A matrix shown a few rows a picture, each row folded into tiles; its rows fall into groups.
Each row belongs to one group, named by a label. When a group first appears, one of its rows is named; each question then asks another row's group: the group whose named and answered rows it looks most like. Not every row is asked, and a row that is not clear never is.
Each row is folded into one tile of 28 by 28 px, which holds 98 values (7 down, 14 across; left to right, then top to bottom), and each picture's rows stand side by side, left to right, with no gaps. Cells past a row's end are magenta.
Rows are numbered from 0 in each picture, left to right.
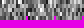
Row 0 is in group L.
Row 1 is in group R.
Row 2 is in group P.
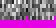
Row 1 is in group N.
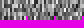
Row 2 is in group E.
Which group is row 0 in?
N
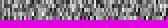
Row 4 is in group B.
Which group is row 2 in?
P
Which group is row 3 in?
E
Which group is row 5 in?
L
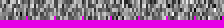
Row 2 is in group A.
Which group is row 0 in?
L
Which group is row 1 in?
A
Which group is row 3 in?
N
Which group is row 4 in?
E
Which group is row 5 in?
A
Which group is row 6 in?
P
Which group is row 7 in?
E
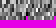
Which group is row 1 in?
E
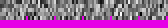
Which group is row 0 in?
B
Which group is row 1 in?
E
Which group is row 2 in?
B
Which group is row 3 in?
R
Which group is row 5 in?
E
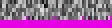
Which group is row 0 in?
A
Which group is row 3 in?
N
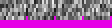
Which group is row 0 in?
B
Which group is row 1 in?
P
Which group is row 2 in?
A
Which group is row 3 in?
R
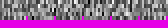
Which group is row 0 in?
N
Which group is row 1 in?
B
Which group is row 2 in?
L
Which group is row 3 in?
B
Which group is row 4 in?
R
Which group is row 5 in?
N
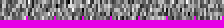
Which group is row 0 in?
A
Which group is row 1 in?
E
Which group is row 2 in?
P
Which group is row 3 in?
L
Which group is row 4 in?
B
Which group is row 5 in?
B
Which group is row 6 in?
L
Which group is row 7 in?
N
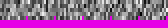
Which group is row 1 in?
R
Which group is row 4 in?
P
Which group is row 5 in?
E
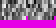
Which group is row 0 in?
A
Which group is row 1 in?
P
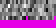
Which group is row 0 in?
L
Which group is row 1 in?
R
